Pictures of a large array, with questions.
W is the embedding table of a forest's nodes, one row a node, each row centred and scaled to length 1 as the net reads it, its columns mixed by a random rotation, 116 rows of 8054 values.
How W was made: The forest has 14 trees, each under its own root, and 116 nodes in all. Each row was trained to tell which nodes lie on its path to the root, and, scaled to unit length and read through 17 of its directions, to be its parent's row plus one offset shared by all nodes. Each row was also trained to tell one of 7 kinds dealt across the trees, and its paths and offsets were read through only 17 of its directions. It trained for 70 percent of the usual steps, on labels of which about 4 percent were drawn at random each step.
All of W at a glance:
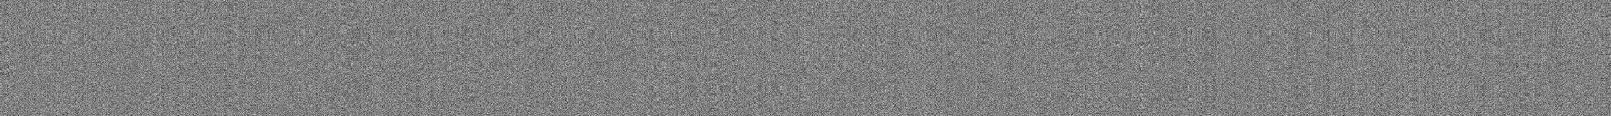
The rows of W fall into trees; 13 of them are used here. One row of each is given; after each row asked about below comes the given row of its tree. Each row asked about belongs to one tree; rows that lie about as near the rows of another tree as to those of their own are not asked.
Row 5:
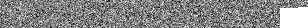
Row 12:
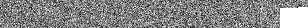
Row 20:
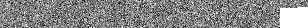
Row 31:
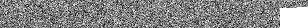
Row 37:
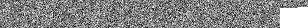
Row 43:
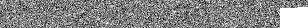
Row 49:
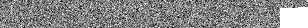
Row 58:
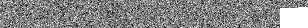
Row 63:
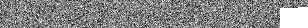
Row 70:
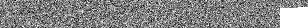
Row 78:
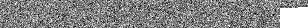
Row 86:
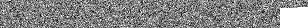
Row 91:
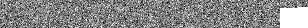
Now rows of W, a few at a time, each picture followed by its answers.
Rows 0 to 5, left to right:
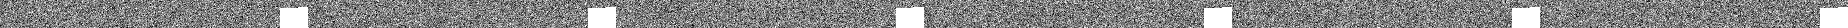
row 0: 37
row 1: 91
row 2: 49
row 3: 78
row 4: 70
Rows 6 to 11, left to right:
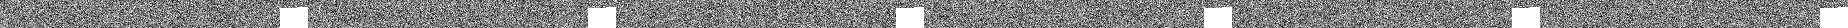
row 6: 49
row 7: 49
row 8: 5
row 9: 86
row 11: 12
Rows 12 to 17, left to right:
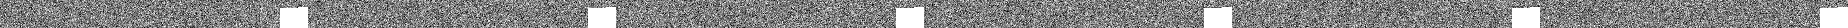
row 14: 37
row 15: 31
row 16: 78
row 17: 49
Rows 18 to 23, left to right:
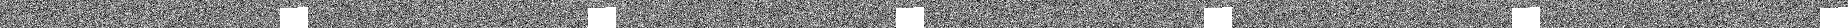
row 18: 70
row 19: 31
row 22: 70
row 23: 86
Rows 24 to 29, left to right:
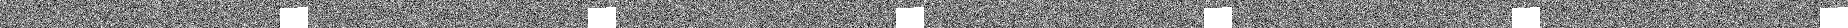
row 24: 91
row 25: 49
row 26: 63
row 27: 12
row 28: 12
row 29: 86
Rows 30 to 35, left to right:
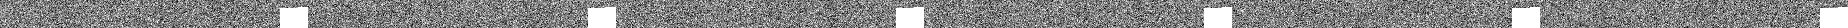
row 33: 49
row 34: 58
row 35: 12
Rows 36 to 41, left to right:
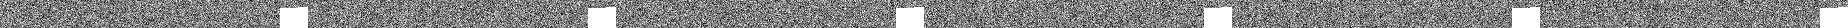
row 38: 86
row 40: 86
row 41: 37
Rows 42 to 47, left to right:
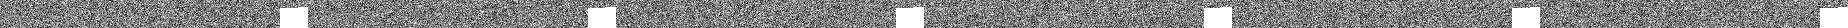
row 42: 5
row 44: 70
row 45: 20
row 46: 86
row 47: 31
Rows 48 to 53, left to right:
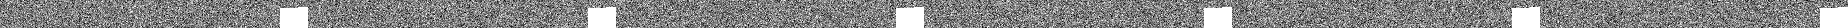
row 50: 86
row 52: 91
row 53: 49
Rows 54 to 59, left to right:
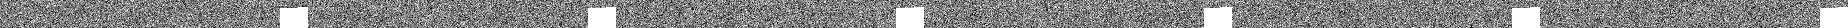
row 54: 31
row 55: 63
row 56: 12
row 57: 49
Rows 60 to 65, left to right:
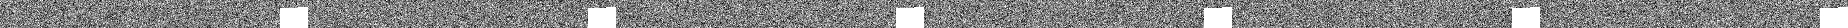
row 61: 63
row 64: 86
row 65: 31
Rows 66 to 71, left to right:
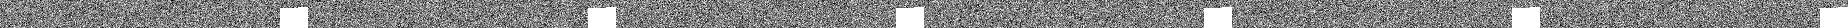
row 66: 58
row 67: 31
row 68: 58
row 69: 63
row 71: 86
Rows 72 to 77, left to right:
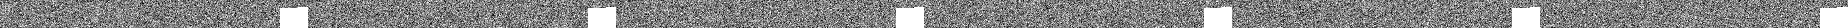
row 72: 63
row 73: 31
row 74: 37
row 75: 43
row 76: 49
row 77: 70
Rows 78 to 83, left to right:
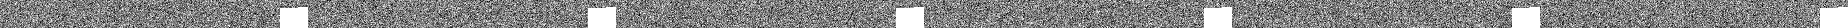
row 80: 12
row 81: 43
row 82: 31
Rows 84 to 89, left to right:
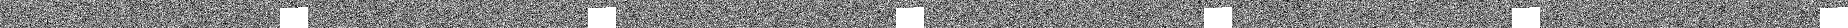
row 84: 78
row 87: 86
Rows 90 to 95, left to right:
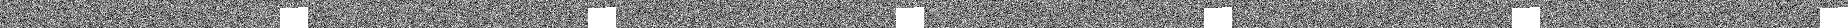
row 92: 70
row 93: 58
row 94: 37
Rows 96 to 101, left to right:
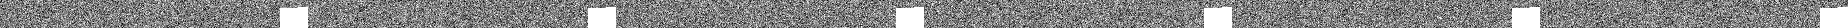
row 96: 31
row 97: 63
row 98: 12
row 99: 12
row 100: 12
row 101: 43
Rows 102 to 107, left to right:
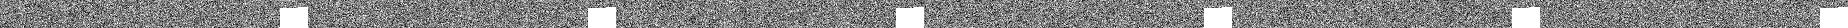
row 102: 31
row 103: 78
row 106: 49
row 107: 12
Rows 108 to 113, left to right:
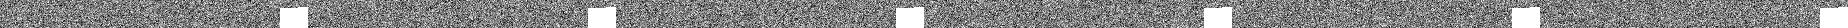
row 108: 20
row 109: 5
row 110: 70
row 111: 58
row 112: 70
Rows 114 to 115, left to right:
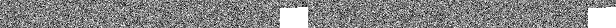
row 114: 91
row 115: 70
